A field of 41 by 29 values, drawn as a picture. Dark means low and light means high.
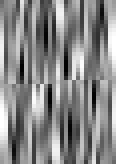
The grain runs up and down. There is no overall slope. The values follow a bell shape. It looks the same turned upside down.
